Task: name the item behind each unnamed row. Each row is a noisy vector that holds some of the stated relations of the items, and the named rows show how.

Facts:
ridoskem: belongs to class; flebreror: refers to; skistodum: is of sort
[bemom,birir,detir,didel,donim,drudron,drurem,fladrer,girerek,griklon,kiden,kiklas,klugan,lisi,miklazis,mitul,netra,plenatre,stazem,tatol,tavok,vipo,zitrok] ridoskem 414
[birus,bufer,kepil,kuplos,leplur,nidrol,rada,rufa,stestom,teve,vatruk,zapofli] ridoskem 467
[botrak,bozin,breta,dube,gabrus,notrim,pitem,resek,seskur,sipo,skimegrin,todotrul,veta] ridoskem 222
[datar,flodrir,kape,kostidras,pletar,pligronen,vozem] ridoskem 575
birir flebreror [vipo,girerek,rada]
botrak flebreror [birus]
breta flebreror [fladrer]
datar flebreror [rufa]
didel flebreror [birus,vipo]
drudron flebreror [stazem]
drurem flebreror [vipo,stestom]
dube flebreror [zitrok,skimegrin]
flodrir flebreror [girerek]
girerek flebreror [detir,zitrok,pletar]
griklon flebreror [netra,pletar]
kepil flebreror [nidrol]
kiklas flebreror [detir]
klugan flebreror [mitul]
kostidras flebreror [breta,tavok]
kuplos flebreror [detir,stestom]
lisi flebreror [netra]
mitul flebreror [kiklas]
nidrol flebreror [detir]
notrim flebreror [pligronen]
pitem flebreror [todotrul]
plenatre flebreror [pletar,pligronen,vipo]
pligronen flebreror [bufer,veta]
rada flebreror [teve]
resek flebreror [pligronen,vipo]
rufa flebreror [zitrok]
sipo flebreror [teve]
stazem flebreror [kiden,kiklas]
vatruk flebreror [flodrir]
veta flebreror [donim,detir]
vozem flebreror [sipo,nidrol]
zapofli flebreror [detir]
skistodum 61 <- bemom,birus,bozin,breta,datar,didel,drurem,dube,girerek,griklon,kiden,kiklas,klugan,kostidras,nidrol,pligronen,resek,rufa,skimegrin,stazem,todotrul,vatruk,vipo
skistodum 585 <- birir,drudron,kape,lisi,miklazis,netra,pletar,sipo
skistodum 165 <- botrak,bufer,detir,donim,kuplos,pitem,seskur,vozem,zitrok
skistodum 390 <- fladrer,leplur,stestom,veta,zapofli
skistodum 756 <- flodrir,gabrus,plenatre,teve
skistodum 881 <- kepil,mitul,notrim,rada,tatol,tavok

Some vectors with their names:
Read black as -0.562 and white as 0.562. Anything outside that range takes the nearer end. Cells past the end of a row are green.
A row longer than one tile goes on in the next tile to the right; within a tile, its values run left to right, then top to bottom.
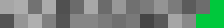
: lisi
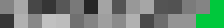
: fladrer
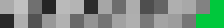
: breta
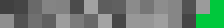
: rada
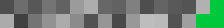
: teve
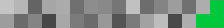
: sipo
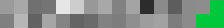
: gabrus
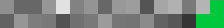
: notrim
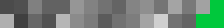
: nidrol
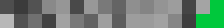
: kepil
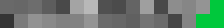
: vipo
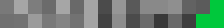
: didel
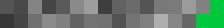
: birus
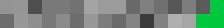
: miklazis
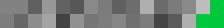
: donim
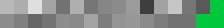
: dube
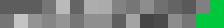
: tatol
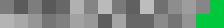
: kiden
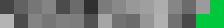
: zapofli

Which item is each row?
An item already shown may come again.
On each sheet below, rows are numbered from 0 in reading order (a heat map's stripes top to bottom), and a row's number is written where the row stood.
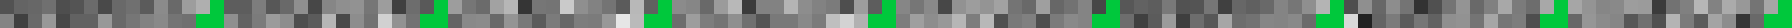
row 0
bufer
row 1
leplur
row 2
kape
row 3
kape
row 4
bemom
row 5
bufer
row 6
kuplos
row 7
veta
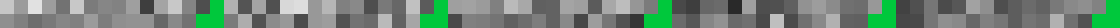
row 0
dube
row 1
todotrul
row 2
resek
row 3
stestom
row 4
birus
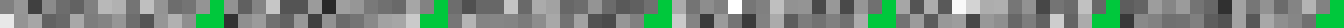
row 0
drudron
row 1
pletar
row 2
tatol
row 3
pitem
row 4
todotrul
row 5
pligronen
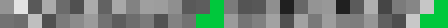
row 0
birir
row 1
detir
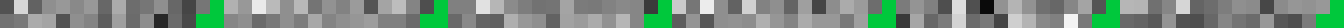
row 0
plenatre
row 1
dube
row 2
datar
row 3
skimegrin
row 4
kostidras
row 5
botrak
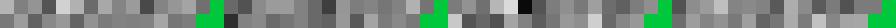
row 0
bozin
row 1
pligronen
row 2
vozem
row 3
flodrir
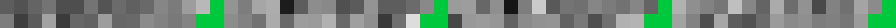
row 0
bufer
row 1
zitrok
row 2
netra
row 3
seskur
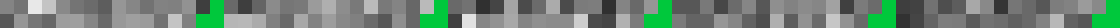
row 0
datar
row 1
mitul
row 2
tavok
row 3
leplur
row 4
birus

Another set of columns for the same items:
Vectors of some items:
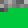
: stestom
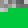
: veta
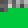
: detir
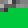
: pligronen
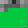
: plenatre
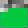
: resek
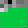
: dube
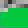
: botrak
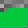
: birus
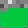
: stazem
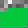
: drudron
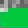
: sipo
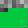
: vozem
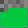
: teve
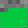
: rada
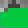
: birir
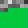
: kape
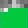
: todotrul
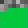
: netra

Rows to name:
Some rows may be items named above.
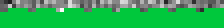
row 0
zitrok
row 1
donim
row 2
breta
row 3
donim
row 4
fladrer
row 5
kostidras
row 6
kape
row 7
flodrir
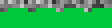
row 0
kostidras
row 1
kostidras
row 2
lisi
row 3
birir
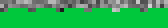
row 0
bufer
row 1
kuplos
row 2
datar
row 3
vipo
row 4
veta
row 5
detir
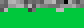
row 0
tavok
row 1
bufer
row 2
skimegrin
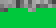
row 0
zapofli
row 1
miklazis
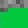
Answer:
nidrol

